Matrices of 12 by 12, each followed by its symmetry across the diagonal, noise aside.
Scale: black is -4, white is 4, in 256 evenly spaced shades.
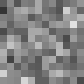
neither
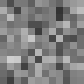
antisymmetric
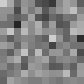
neither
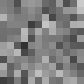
antisymmetric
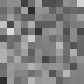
antisymmetric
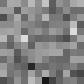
neither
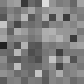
antisymmetric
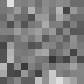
neither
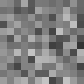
antisymmetric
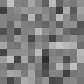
antisymmetric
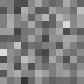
neither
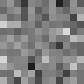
antisymmetric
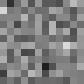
antisymmetric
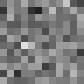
neither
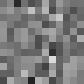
neither
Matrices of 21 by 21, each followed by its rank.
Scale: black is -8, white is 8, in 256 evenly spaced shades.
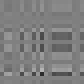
one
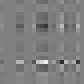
one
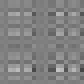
one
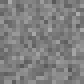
full rank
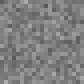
full rank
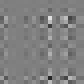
one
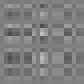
one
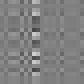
one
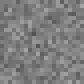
full rank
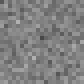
full rank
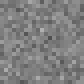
full rank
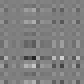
one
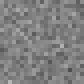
full rank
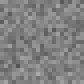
full rank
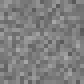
full rank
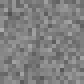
full rank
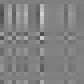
one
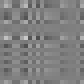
one
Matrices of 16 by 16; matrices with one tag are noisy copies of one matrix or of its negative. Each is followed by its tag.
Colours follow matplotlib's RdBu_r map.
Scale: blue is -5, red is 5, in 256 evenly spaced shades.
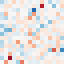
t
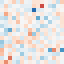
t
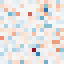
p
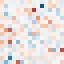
t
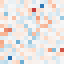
t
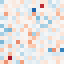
t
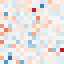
t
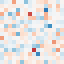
p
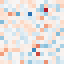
p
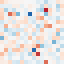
p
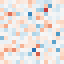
p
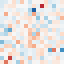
t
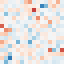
t
